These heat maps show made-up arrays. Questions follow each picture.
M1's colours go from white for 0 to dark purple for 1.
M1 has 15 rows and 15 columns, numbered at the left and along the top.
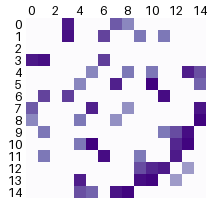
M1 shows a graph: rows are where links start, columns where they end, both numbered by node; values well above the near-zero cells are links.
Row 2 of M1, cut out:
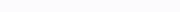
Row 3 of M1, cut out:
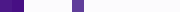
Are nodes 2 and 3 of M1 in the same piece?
no
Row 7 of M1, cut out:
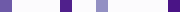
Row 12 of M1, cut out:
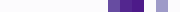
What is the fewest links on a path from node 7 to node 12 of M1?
3
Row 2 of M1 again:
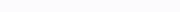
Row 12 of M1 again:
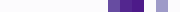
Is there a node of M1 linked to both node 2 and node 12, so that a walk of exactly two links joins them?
no
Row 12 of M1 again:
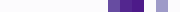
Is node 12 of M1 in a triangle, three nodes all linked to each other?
yes
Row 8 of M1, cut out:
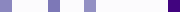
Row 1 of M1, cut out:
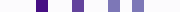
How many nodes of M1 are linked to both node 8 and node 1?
0
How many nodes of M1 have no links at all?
1
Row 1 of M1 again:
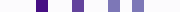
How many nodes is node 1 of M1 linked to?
4
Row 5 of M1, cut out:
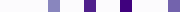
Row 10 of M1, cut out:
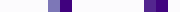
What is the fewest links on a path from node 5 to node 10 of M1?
1
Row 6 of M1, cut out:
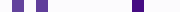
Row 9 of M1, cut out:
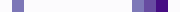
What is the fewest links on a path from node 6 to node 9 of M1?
2
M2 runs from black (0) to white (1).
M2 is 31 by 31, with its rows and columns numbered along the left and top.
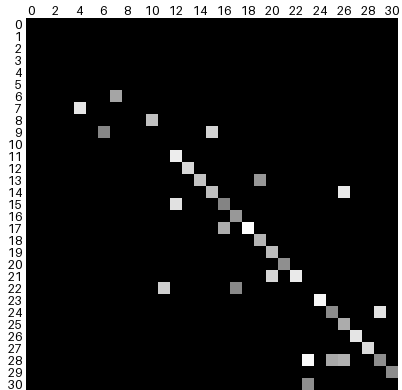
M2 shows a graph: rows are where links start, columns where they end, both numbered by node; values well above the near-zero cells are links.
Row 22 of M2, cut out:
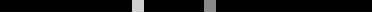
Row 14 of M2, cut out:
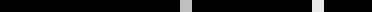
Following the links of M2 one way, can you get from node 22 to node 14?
yes
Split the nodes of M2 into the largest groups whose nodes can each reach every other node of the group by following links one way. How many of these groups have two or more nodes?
2
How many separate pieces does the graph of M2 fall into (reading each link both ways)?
7
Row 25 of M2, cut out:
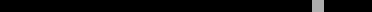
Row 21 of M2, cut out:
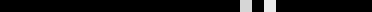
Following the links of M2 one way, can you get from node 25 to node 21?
no
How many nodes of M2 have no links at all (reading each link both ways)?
5
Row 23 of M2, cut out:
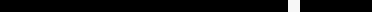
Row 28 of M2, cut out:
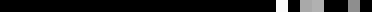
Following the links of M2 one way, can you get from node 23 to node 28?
yes
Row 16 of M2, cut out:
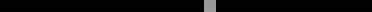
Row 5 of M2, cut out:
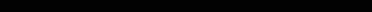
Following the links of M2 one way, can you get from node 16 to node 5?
no
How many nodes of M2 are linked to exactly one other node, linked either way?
3
